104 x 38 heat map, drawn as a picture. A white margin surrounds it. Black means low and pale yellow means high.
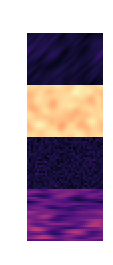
The table splits into 4 rows of 1 panel. Panel 1,1: very low, slanting up to the right, faint in contrast. Panel 2,1: very high, blotchy, faint in contrast. Panel 3,1: very low, fine-grained, faint in contrast. Panel 4,1: low, streaked across.
